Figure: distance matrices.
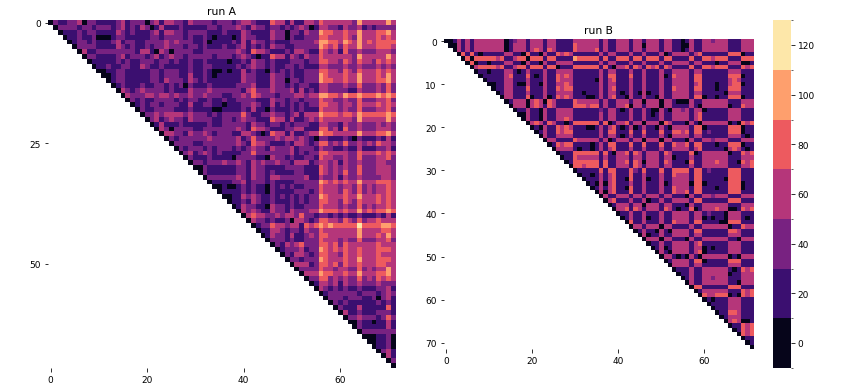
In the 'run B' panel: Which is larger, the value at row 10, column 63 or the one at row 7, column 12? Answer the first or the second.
the second
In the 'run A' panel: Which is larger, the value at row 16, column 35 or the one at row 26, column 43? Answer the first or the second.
the second
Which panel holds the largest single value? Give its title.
run A
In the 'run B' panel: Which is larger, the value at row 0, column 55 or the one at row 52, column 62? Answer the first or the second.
the second
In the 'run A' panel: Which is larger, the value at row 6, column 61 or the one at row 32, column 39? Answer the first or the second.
the first
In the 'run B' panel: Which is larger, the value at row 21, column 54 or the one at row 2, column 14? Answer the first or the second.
the first
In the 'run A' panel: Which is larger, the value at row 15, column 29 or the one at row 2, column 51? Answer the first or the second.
the first
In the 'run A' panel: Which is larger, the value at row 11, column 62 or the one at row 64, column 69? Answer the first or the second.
the first
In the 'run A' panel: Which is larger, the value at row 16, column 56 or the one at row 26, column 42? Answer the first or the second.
the first
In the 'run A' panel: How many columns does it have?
72
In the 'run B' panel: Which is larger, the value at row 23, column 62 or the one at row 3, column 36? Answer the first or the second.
the second
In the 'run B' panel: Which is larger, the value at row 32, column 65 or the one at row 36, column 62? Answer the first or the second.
the second
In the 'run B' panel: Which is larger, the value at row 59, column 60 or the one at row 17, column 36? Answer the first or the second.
the first
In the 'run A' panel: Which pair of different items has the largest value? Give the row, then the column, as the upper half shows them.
42, 64
